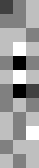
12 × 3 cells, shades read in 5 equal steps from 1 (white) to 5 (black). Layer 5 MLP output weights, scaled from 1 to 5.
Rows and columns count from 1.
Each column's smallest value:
2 1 1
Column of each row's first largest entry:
1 1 3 1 2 1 2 1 2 2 1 2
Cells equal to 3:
13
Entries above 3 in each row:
1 0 0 0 1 0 2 0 0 0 0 0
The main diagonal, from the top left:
4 3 3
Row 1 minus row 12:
2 0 0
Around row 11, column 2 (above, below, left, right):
3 3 3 2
